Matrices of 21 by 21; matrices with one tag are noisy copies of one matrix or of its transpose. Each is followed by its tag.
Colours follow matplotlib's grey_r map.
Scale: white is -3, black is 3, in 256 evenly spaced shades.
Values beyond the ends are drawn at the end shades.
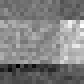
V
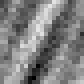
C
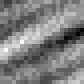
C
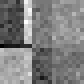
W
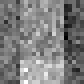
V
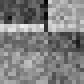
W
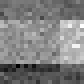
V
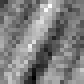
C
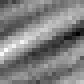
C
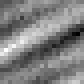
C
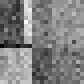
W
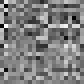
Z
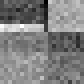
W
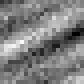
C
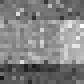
V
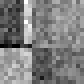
W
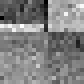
W
